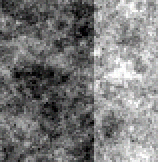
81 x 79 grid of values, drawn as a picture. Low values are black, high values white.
Average level on the scale: 50%. Ninth with the lowest average: middle left. Grain: blotchy. Seam: vertical, 60% of the way across, the right part higher.
